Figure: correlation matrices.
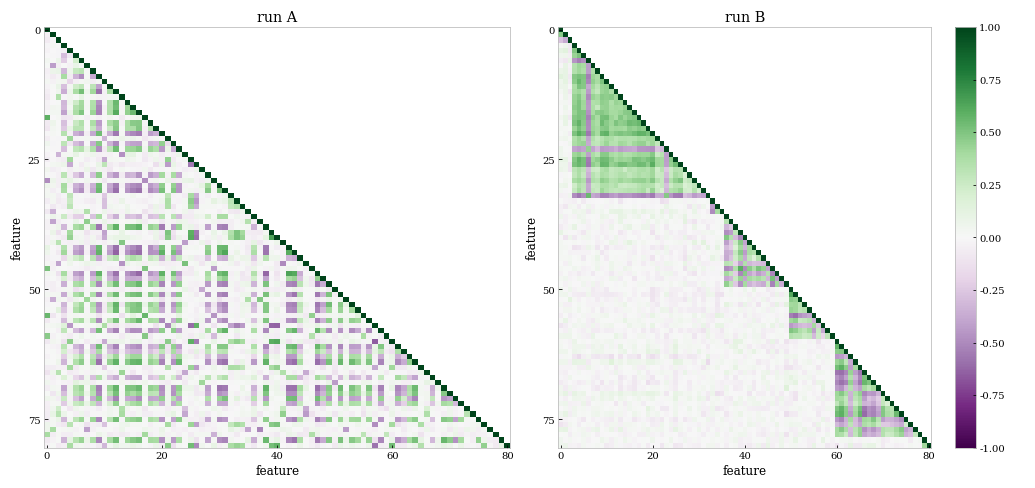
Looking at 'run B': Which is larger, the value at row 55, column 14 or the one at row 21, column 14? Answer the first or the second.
the second
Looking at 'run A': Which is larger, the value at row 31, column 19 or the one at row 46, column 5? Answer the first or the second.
the second
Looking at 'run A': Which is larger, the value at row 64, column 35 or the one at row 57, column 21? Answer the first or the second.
the first
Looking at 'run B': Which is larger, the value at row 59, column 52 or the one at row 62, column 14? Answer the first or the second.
the first
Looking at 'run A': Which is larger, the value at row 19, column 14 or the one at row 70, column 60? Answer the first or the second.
the first
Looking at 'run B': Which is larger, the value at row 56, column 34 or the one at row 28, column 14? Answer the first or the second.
the second
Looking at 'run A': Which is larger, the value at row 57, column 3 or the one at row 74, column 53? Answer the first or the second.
the first
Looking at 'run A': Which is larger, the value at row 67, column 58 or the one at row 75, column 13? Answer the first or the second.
the first
